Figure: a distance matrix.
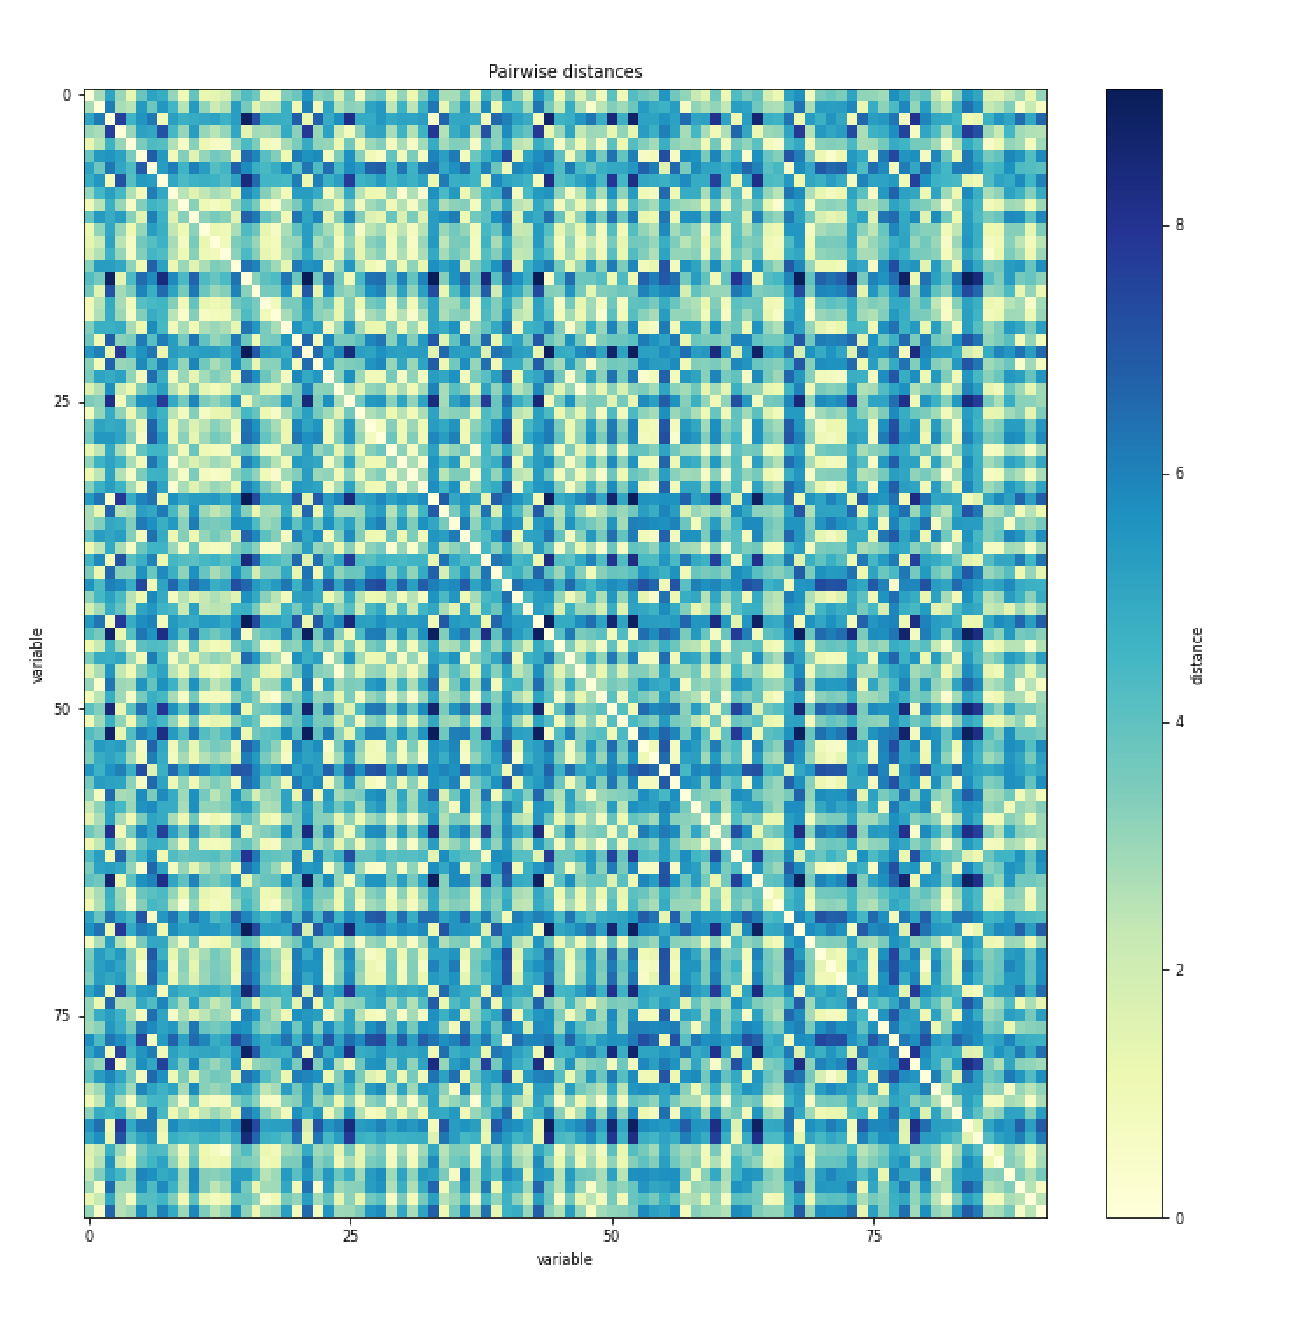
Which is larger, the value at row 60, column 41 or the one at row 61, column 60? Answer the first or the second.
the first
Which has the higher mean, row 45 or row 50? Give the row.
50
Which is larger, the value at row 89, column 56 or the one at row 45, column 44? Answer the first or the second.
the first
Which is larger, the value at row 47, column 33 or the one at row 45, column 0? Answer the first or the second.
the first
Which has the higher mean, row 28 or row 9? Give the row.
28
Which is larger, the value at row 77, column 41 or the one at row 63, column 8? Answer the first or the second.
the first
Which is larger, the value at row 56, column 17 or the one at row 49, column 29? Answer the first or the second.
the first
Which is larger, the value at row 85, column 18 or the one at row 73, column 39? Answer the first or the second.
the second
